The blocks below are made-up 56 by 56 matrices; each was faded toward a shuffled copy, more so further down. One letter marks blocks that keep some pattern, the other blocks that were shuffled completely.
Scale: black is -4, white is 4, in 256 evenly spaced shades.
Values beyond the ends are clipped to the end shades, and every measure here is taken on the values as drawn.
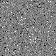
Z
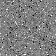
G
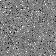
Z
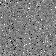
G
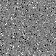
G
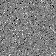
Z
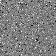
Z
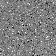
Z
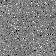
Z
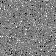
Z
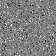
G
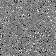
G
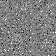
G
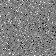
Z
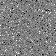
G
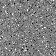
Z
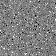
Z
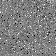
Z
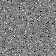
Z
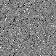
Z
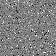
Z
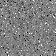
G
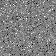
Z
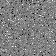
Z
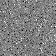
Z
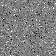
Z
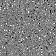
Z
